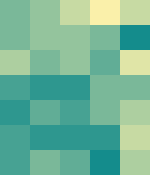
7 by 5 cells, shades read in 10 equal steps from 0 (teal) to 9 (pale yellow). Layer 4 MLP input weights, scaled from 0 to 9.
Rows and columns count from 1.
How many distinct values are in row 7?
5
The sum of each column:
21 23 24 25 38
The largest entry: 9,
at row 1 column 4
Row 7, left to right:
2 4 3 0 6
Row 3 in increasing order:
3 4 5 6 8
